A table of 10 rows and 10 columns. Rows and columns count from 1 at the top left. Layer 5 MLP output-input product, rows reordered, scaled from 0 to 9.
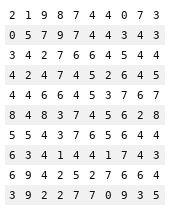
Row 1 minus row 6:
-6 -3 1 5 0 0 -1 -6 5 -5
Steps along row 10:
up down same up same down up down up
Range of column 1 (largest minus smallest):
8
